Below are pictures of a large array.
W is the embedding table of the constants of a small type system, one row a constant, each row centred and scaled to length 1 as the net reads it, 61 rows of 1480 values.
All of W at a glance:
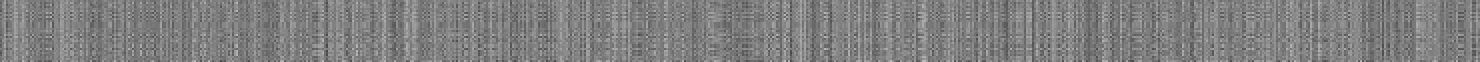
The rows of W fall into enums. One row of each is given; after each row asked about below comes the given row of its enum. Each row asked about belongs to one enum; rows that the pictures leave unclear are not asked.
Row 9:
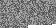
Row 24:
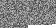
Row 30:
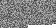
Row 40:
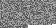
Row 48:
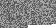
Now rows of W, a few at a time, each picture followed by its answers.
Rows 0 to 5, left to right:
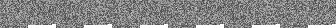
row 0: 9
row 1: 48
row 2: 9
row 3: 24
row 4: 48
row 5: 24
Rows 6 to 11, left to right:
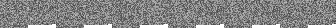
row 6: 24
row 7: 40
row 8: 48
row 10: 9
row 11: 30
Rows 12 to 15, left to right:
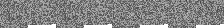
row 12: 48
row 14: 40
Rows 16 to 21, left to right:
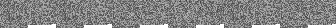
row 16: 48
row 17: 48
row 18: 40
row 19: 9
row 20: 48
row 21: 40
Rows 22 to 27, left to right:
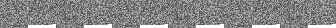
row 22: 24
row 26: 24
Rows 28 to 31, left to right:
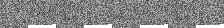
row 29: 48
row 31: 48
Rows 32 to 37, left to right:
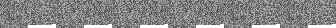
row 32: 48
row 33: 9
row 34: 9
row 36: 48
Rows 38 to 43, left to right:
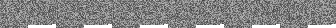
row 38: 9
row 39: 40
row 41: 30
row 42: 9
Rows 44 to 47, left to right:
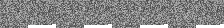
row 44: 9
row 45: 24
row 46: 24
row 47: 9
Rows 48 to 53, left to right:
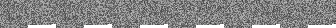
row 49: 48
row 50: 9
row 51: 24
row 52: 9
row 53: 30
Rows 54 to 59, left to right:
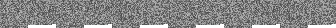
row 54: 9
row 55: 24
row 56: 48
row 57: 40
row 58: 9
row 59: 48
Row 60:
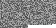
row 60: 40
